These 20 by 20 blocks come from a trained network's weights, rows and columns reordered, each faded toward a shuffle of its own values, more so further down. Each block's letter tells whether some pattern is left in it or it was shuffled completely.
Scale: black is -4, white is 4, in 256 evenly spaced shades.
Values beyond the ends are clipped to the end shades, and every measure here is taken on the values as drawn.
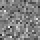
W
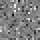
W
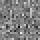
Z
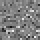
Z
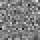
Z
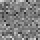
Z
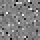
W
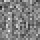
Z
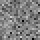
W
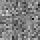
Z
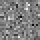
W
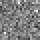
W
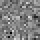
Z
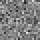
Z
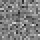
W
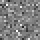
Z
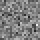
W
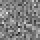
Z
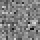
W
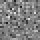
W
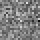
W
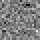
Z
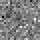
W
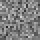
W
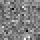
W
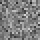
W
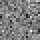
W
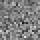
Z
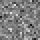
W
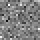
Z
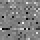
Z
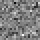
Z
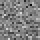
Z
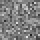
W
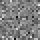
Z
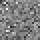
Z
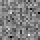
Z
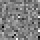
Z
